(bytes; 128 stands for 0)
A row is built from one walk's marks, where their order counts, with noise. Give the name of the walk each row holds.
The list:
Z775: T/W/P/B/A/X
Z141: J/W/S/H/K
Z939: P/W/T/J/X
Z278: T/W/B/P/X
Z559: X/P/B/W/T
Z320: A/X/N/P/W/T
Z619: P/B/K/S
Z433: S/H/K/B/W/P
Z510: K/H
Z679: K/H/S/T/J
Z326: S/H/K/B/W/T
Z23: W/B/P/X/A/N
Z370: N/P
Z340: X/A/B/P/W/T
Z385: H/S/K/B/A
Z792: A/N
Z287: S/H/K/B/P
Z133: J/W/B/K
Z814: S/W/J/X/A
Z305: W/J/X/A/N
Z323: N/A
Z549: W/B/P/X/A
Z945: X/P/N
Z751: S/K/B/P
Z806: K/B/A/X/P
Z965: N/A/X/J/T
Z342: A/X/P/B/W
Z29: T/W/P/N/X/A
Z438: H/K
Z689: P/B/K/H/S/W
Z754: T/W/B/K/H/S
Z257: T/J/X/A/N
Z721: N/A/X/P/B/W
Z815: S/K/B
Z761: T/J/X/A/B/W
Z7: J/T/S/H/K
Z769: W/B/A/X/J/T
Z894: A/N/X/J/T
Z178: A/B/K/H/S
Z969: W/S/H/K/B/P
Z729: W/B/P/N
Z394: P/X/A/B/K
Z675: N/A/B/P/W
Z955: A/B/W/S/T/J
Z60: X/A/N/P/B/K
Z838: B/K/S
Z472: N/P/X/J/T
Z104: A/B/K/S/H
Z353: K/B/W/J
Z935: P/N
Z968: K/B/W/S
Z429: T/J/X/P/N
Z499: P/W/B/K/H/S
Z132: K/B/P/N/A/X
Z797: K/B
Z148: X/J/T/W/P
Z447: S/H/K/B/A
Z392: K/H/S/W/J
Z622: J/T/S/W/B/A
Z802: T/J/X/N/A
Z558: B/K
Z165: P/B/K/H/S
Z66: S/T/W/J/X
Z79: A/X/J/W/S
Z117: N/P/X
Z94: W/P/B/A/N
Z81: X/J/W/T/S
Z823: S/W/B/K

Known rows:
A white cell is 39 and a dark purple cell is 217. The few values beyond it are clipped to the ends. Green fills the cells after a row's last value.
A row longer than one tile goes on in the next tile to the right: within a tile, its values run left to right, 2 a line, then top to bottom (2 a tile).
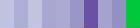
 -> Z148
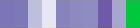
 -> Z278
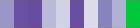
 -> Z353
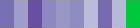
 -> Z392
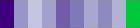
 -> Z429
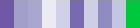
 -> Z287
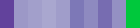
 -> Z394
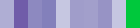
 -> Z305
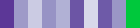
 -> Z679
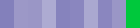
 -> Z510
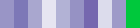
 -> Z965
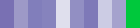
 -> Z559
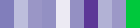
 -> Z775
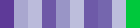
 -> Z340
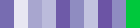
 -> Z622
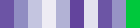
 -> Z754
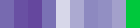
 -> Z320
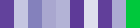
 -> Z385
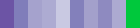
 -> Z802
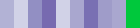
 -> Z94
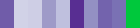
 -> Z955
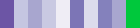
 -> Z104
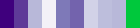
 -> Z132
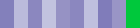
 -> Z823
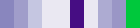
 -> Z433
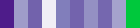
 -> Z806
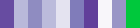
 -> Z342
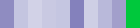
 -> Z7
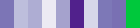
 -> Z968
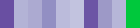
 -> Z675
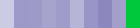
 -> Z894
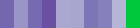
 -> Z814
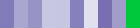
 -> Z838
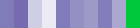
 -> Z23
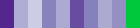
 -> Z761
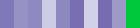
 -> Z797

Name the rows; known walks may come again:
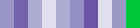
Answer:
Z965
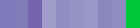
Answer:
Z117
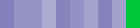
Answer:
Z510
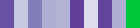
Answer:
Z385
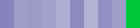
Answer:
Z558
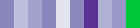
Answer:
Z775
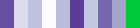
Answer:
Z969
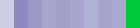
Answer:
Z792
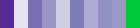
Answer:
Z689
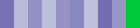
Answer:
Z823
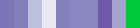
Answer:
Z278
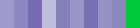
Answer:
Z472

